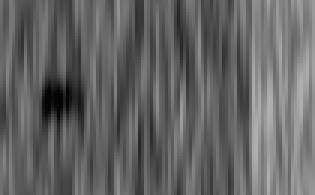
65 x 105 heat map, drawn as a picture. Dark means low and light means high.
Streaks run downward. One dip sinks in the middle left. Overall the values sit about 40% of the way up the scale. The ninth with the lowest average is the middle left. The right part is higher, past a seam about 80% of the way across.
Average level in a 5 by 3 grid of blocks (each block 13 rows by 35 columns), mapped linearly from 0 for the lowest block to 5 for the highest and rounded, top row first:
224 / 224 / 025 / 225 / 225
